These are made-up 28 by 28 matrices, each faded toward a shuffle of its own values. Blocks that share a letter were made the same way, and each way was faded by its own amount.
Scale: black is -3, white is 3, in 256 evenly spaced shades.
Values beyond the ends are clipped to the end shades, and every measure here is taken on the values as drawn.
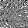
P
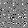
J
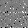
J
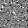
P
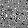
P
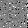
J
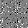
J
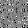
J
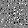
J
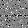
P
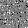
P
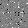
J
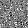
P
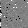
J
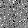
J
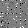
J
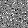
P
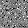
P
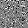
J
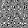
J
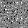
J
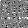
J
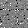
J
